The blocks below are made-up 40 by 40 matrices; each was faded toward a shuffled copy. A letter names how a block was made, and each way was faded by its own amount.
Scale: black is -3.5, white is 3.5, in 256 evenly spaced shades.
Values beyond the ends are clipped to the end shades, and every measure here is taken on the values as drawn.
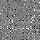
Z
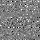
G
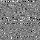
G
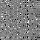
Z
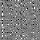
Z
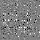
Z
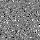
G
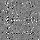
Z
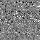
G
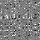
Z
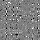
Z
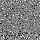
G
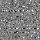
G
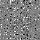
Z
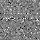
G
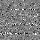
G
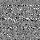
G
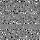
G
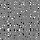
Z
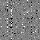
Z
